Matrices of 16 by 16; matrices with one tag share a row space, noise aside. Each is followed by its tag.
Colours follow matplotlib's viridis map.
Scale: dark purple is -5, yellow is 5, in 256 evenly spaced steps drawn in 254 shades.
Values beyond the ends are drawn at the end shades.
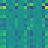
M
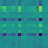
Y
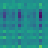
Y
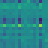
Y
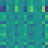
M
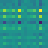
Y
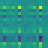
Y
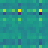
Y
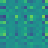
M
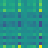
Y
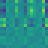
M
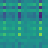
Y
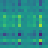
Y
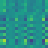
M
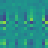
M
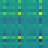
Y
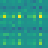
Y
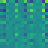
M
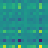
Y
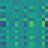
M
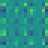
M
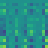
M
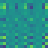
M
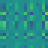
M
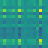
Y
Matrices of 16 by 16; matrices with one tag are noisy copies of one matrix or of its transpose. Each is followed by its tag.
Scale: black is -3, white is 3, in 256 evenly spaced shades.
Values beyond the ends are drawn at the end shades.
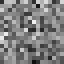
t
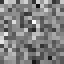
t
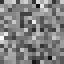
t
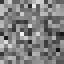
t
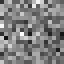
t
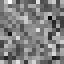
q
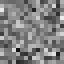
q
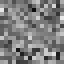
q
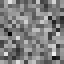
q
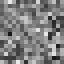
q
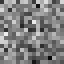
t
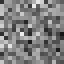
t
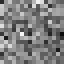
t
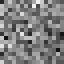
t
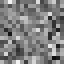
q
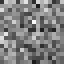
t
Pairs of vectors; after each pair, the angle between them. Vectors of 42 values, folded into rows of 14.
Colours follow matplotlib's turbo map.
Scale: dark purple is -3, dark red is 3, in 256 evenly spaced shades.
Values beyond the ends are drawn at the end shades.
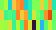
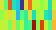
nearly opposite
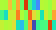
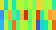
orthogonal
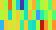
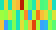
nearly opposite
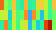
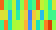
nearly parallel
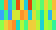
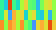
orthogonal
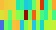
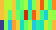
nearly parallel
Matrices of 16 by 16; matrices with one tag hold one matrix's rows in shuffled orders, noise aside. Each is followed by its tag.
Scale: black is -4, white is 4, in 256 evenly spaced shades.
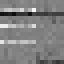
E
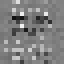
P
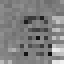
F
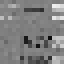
F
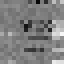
F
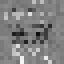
P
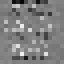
P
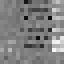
F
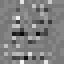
P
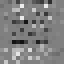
P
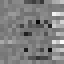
F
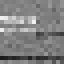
E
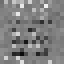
P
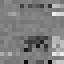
F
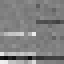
E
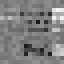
F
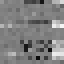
F
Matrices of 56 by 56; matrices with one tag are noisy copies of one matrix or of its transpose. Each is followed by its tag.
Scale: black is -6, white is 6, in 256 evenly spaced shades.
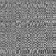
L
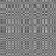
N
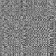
L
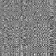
L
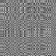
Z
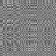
Z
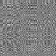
Z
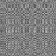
N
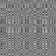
N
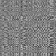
L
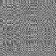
Z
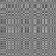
N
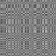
N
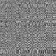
L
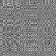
Z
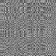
Z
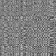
L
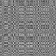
N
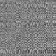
L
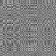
Z
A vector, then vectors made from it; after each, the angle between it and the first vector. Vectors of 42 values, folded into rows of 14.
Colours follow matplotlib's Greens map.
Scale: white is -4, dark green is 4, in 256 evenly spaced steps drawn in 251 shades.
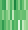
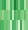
nearly parallel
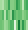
partly opposed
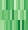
nearly opposite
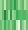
partly aligned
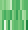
orthogonal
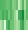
orthogonal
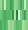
orthogonal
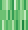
partly opposed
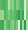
partly aligned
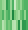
nearly opposite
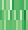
orthogonal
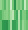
partly aligned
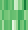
partly opposed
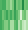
partly aligned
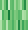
partly opposed
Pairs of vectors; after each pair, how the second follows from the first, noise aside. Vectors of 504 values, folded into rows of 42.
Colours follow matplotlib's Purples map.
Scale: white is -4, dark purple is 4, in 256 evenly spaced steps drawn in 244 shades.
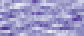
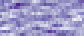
negated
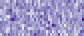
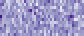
reversed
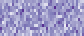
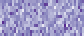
negated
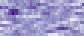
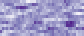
reversed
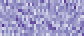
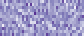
negated
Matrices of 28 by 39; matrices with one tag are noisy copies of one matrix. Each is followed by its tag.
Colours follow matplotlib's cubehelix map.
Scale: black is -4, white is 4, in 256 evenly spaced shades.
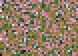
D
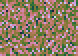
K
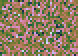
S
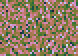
K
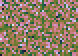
D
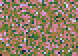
D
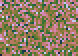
D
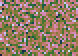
D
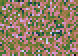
S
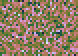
S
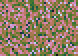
K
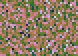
K
